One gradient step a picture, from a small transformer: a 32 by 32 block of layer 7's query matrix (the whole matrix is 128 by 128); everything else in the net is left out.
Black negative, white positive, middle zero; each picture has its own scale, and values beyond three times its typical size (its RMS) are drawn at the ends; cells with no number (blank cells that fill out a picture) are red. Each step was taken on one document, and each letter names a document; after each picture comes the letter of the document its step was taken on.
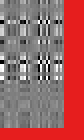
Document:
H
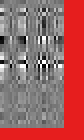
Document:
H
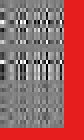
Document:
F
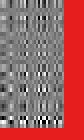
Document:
F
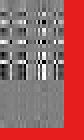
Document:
F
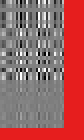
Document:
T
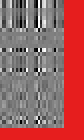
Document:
T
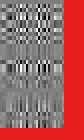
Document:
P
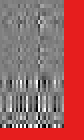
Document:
T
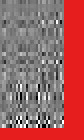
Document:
P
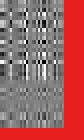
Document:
F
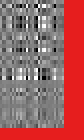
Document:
P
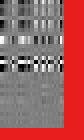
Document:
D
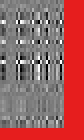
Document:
F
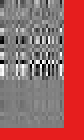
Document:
D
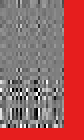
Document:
T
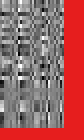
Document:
D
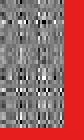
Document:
P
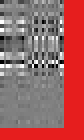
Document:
D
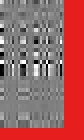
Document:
D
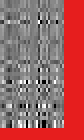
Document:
P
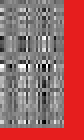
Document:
H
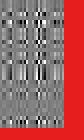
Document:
T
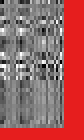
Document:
D
